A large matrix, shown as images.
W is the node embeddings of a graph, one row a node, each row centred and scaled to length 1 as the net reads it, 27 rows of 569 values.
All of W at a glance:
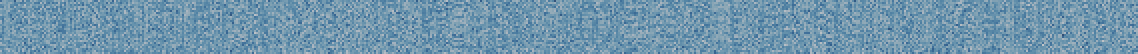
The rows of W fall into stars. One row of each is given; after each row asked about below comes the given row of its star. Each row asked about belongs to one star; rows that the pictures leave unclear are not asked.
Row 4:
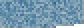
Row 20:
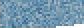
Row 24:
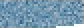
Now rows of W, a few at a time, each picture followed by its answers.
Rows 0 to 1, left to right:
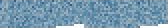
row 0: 20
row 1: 4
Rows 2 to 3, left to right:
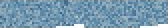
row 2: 20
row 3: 20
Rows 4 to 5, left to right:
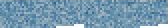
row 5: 4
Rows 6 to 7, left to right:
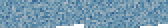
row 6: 24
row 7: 24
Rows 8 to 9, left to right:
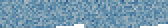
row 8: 20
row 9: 4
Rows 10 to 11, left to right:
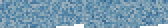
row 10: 24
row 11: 24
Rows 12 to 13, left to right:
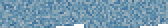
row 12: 20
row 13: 24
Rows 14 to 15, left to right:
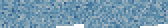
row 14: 4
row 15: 24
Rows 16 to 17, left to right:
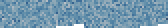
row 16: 24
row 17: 20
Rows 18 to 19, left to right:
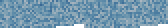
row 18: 20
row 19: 4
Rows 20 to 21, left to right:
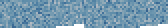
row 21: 24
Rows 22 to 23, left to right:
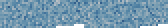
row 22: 4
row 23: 20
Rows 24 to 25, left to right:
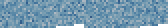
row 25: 24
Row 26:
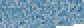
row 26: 24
